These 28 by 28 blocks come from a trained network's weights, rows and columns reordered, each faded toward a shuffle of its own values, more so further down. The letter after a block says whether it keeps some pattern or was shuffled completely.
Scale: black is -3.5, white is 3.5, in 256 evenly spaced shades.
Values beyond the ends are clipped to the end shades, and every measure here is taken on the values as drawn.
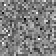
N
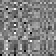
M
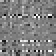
M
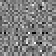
M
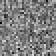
N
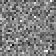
N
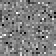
N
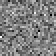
N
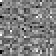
M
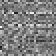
M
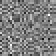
M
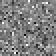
N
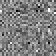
M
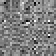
M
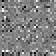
M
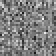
M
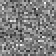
N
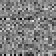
M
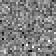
N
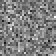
N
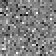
N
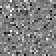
N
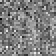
M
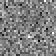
N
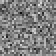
N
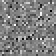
M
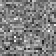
M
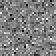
N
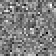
M
